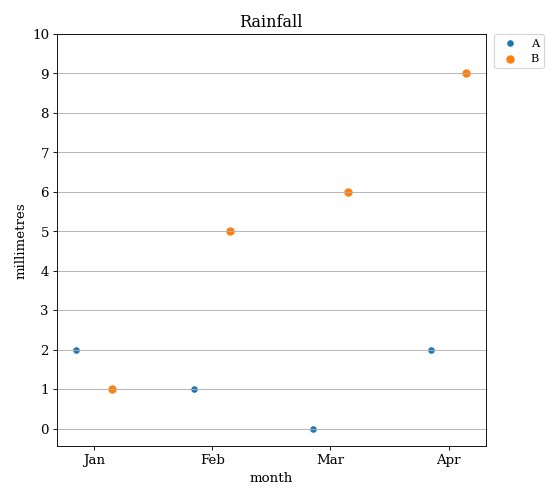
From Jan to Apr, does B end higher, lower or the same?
higher
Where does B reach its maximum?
Apr
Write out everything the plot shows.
Title: Rainfall
x-axis: month, ticks Jan Feb Mar Apr
y-axis: millimetres, ticks 0 1 2 3 4 5 6 7 8 9 10
Legend: A, B
Values:
A: 2 1 0 2
B: 1 5 6 9
